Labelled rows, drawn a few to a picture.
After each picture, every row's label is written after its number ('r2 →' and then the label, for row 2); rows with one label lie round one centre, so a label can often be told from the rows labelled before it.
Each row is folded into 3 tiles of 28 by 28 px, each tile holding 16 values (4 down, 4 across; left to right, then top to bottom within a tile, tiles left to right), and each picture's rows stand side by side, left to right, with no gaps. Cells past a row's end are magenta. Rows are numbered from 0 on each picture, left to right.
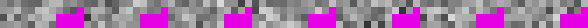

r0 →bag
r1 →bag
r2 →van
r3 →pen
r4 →van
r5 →bag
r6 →van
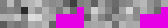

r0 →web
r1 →bag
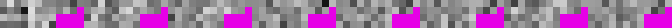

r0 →web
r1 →bag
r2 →bag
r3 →van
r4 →van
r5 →van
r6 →bag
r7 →van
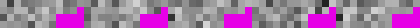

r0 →bag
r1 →bag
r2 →bag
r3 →van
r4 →bag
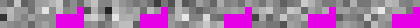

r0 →bag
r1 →web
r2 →pen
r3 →bag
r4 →bag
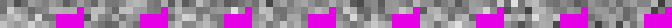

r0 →pen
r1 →bag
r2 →pen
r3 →pen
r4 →pen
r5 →pen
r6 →web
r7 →van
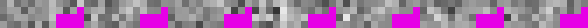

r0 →van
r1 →bag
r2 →van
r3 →web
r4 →bag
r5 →pen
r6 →bag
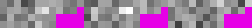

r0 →bag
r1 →bag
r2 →van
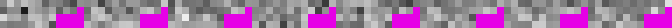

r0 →web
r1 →pen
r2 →pen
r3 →van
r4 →web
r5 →pen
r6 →pen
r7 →pen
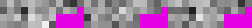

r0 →web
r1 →bag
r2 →web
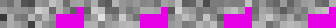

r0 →bag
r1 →pen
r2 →pen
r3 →pen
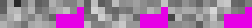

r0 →pen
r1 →pen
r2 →bag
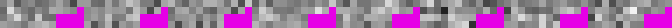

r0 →pen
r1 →van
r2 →van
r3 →pen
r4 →bag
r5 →web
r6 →pen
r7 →bag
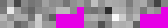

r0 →pen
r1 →web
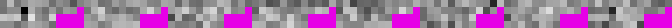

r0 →web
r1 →pen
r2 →bag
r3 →pen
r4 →pen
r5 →van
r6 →bag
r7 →web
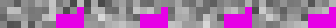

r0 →van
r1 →pen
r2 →pen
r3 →pen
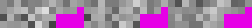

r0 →bag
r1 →bag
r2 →bag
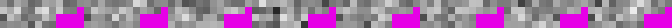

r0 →bag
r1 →bag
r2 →pen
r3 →web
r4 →bag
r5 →bag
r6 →pen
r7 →bag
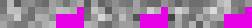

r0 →pen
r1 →pen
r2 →bag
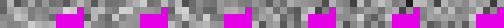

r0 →pen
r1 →bag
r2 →pen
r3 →van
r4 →van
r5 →van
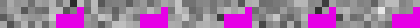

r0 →van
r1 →pen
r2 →pen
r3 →van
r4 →bag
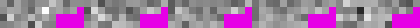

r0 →bag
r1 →pen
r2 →pen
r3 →pen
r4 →web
